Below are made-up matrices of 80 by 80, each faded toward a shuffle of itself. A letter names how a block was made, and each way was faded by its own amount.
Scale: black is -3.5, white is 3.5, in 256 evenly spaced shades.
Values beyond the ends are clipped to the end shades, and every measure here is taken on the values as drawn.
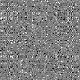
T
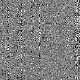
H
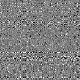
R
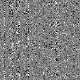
H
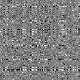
R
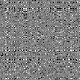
R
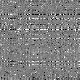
R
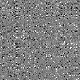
T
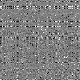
R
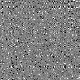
T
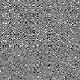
T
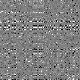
R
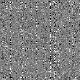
H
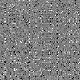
T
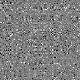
T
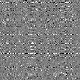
R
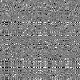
R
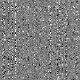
H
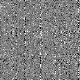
H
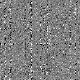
H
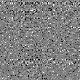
T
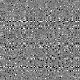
R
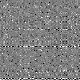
R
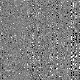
H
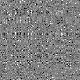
T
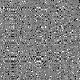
T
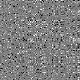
T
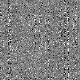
H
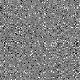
T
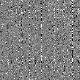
H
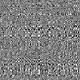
R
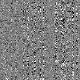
H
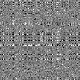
R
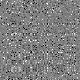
T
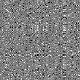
T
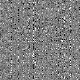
H
